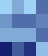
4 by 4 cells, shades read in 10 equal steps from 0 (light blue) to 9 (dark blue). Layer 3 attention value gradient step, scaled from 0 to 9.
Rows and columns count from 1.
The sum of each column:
14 15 15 15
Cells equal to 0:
2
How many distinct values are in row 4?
4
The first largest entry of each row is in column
4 2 4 1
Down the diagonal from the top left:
0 5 2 1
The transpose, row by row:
0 3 2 9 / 2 5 2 6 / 0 5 2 8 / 5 4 5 1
